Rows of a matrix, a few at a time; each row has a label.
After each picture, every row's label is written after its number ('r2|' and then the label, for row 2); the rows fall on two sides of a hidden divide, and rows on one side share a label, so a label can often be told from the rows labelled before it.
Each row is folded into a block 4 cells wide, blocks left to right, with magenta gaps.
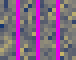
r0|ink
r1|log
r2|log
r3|log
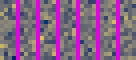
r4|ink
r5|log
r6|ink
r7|log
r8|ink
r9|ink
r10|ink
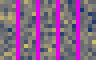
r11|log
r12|log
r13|log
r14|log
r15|log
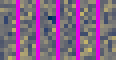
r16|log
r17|log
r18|log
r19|log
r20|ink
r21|log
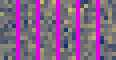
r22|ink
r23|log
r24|log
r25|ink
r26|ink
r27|log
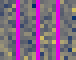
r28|log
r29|log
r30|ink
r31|log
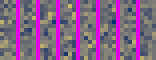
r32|log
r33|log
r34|log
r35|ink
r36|ink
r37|log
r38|ink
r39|ink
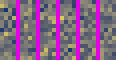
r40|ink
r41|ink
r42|ink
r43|log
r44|log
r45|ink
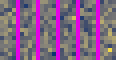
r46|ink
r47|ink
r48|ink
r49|ink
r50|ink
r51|ink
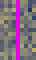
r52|log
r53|log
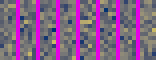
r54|ink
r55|ink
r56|ink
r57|log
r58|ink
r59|log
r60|log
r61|ink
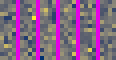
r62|ink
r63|ink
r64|log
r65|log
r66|ink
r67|ink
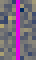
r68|log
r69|log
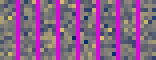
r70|log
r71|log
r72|ink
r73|log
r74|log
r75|ink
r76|ink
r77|ink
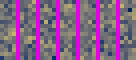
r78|log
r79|ink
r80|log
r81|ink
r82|log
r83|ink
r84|log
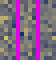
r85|log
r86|ink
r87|ink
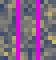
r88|log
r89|ink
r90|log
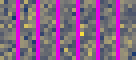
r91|log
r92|ink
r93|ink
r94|log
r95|log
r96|log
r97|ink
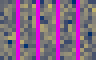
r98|log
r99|ink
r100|ink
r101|log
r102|ink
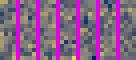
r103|log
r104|ink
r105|ink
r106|log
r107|log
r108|ink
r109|ink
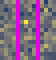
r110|ink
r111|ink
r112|ink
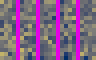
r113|ink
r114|ink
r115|log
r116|ink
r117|log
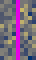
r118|ink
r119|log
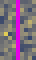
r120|ink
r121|ink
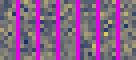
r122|ink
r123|log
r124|log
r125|log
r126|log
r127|ink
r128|ink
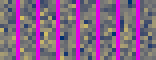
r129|log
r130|log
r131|ink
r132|log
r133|log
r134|ink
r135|log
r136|log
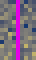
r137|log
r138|log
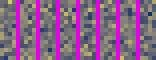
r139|ink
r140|ink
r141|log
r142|ink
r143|ink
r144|ink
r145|ink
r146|ink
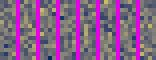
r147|ink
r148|log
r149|log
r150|ink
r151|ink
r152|log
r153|log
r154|ink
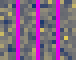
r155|log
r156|log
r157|log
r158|log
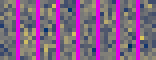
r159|log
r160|ink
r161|log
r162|log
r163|ink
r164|log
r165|ink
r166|log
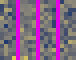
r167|log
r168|log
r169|log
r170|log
